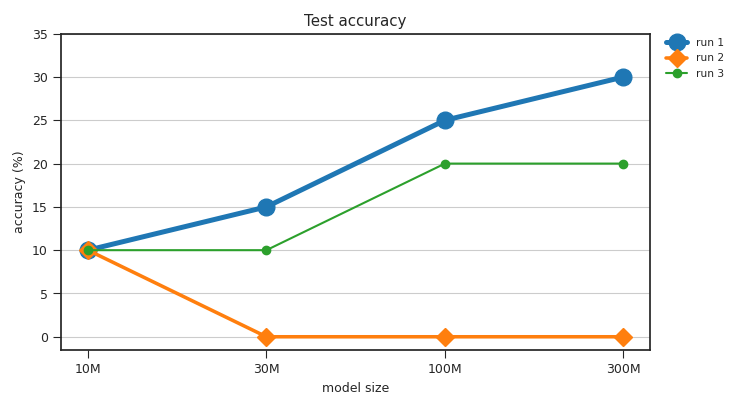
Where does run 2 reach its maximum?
10M
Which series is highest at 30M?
run 1
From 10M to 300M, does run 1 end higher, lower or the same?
higher
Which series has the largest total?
run 1
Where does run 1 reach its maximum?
300M
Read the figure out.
Title: Test accuracy
x-axis: model size, ticks 10M 30M 100M 300M
y-axis: accuracy (%), ticks 0 5 10 15 20 25 30 35
Legend: run 1, run 2, run 3
Values:
run 1: 10 15 25 30
run 2: 10 0 0 0
run 3: 10 10 20 20
